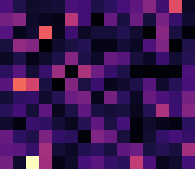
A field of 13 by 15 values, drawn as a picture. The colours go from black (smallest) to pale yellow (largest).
Neither half mirrors the other. No overall slope runs across the table. The values are skewed, with a long tail toward high values. The ninth with the highest average is the bottom left. On average the colour sits 20% of the way up the scale.
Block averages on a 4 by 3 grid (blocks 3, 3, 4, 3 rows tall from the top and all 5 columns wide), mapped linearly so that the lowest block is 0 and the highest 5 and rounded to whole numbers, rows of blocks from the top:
2 2 3
2 2 0
2 2 2
5 2 2
